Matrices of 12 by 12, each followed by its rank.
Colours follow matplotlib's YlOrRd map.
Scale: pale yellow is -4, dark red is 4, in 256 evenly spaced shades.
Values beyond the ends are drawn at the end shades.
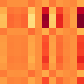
one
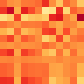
two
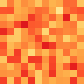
full rank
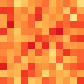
full rank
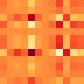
one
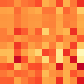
two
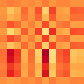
one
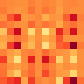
two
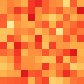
full rank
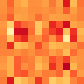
two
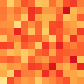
full rank
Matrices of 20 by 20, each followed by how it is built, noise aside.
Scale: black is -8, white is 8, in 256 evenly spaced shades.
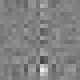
low rank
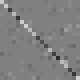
diagonal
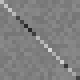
diagonal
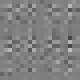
low rank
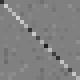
diagonal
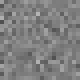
low rank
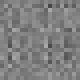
low rank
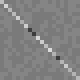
diagonal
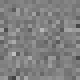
low rank
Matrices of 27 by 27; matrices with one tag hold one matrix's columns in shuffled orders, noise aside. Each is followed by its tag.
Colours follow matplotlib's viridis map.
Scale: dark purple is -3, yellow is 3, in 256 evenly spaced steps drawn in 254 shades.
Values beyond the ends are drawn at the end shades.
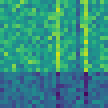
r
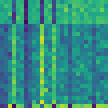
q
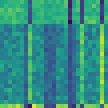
q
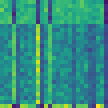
q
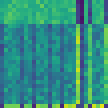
q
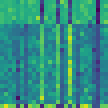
q
